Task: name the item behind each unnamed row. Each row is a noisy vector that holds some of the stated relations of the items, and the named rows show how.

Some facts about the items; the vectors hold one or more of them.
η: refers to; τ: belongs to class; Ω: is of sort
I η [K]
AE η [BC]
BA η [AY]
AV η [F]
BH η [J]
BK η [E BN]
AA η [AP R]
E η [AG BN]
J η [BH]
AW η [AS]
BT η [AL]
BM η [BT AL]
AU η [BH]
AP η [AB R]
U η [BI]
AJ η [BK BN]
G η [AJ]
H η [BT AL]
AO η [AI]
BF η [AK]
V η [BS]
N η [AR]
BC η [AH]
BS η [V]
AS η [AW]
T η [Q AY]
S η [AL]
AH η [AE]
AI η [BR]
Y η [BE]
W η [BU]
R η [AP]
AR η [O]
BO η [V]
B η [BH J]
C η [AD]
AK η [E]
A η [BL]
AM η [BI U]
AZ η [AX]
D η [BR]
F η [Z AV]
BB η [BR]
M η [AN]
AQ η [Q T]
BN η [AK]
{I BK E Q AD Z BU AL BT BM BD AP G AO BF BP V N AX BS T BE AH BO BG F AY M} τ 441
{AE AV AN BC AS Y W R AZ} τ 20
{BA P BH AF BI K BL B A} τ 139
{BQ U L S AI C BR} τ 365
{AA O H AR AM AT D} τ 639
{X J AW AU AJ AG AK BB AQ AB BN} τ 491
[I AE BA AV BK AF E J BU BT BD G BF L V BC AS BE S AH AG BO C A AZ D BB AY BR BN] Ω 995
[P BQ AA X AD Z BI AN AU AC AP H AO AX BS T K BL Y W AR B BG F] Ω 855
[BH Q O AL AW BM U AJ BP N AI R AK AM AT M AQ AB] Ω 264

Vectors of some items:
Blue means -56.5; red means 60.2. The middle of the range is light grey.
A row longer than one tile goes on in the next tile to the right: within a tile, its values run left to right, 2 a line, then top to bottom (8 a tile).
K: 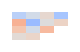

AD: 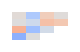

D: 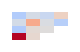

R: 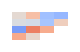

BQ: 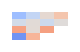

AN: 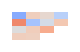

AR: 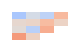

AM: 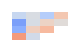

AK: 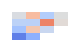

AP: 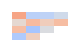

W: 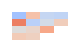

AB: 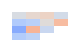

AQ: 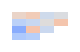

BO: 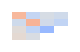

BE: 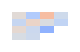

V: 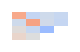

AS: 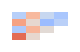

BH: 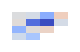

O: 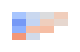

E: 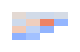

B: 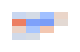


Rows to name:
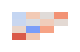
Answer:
H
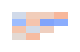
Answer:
S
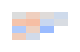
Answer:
BB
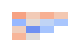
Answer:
BT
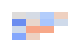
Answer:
AI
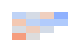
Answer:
AF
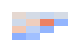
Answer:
BK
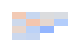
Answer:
G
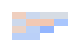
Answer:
BF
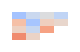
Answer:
AC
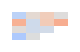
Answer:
X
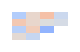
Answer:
AG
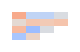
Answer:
BS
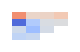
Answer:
BM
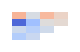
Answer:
AL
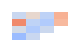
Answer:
AU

